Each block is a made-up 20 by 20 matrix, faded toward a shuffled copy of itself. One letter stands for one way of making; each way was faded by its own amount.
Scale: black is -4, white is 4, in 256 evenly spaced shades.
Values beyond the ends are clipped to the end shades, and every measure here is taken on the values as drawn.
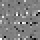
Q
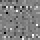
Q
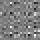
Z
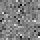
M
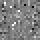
M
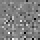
Q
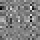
Z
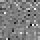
Q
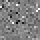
M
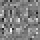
Z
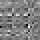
Z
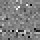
Q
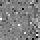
M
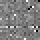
Q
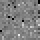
M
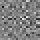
Z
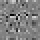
Z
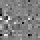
Z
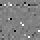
Q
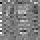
Z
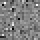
M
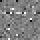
Q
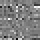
Z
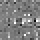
Q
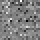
Q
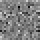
M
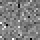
M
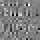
Z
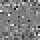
Q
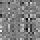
Z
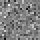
M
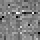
Q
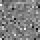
M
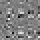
Z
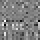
Z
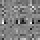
Z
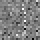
M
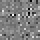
Q
